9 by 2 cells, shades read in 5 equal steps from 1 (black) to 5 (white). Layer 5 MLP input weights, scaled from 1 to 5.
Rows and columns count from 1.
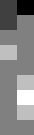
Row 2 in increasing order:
2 3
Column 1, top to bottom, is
2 2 3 4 3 3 3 3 3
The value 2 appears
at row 1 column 1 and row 2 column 1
